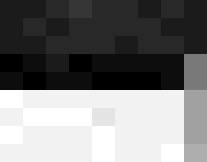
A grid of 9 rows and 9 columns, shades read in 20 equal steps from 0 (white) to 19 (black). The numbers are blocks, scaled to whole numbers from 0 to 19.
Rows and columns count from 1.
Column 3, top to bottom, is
16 17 16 17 18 1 0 1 1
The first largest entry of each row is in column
1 1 1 1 2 9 9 9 9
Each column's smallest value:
0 0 0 0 0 1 1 0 6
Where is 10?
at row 4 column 9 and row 5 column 9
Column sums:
90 90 87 87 88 90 90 88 98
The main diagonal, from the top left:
17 16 16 19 19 1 1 1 6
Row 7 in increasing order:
0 0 0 1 1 1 1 2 7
